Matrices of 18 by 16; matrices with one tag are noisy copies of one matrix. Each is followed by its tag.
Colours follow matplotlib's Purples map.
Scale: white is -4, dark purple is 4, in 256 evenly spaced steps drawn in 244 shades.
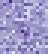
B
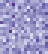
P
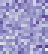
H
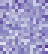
H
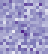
B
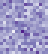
B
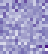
H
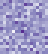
B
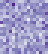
P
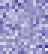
H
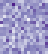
P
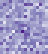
B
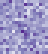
B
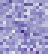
B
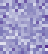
H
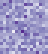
B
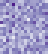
P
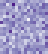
P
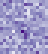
B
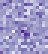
B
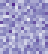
P
